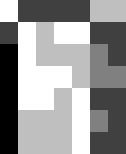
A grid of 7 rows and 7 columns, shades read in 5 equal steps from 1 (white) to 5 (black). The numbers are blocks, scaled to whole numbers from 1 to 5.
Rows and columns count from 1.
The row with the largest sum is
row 1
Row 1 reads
1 4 4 4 4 2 2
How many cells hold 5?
5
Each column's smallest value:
1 1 1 1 1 2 2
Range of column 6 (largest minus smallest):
2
